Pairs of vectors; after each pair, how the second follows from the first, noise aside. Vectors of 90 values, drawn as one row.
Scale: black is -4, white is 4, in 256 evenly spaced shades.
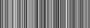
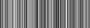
copied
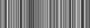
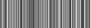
copied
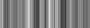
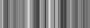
copied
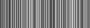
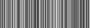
wrapped around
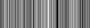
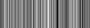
copied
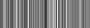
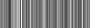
wrapped around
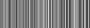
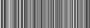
wrapped around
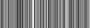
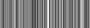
wrapped around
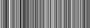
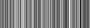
wrapped around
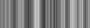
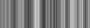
copied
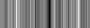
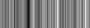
wrapped around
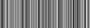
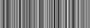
wrapped around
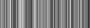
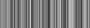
wrapped around
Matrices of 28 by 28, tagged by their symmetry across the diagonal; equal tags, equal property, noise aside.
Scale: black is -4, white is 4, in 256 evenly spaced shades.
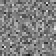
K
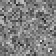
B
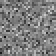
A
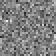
A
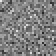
B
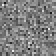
K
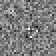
B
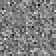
K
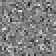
K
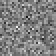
K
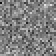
A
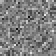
B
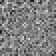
B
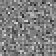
K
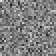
A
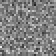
A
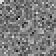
B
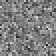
K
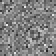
B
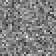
A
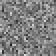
A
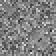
B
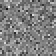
K
